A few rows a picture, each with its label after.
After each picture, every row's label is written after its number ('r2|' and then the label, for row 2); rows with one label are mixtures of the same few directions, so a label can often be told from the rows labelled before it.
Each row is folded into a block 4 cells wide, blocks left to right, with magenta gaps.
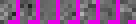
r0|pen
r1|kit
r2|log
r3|pen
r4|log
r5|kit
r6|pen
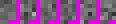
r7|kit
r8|pen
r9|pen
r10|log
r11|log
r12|pen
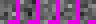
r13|pen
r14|kit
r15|log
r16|kit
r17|log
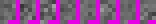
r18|pen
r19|pen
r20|log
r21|pen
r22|log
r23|pen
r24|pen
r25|pen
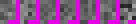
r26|kit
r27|log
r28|pen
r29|pen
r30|log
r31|pen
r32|pen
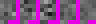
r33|pen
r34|kit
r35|kit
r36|log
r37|pen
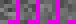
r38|kit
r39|log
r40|pen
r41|kit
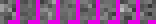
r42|pen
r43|log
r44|kit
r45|kit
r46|pen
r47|pen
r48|pen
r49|kit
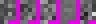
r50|log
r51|pen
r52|log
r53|kit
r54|pen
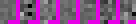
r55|log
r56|kit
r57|log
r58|pen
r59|kit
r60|log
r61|pen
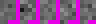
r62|kit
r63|pen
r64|log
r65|pen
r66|pen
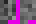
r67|log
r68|pen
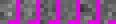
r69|kit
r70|kit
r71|log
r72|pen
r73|pen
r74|log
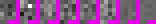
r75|kit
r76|kit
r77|kit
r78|log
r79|log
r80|log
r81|pen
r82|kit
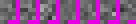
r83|pen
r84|pen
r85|pen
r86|log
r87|pen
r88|pen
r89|pen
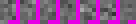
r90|log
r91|kit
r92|kit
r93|kit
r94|pen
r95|pen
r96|kit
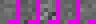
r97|kit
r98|log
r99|pen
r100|log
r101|pen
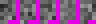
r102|pen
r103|log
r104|pen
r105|log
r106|pen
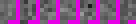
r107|kit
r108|log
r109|kit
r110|pen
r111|kit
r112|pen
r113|log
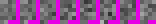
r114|log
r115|log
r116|pen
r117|pen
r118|kit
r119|log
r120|pen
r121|log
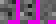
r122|kit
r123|kit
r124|pen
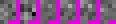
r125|pen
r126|pen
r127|kit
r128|kit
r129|kit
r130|pen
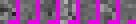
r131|pen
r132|pen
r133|kit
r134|log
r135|log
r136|pen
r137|kit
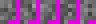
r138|pen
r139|pen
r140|pen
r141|log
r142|log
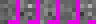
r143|log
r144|kit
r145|log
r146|pen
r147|kit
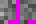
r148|log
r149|log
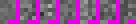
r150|pen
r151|pen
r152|kit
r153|log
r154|log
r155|log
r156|log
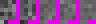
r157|log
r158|log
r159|pen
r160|log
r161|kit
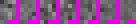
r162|kit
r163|pen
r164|pen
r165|kit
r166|pen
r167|pen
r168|pen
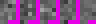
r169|kit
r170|log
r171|pen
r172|log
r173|pen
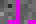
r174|kit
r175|log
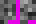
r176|log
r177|kit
